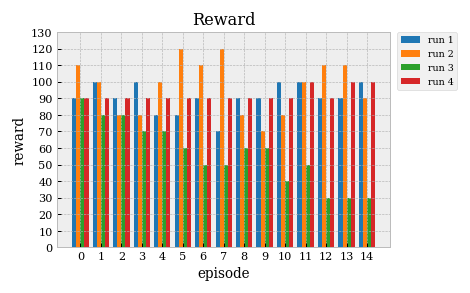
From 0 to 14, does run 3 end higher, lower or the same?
lower
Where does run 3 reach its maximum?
0
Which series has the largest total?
run 2
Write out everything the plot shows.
Title: Reward
x-axis: episode, ticks 0 1 2 3 4 5 6 7 8 9 10 11 12 13 14
y-axis: reward, ticks 0 10 20 30 40 50 60 70 80 90 100 110 120 130
Legend: run 1, run 2, run 3, run 4
Values:
run 1: 90 100 90 100 80 80 90 70 90 90 100 100 90 90 100
run 2: 110 100 80 80 100 120 110 120 80 70 80 100 110 110 90
run 3: 90 80 80 70 70 60 50 50 60 60 40 50 30 30 30
run 4: 90 90 90 90 90 90 90 90 90 90 90 100 90 100 100
